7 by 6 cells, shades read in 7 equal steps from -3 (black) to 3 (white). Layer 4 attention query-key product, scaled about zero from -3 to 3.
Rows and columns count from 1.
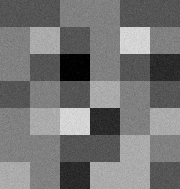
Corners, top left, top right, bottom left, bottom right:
-1 -1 1 -1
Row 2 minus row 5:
0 0 -3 2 2 -1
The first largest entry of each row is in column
3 5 1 4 3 5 1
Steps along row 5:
up up down up up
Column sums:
-1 0 -6 -1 2 -4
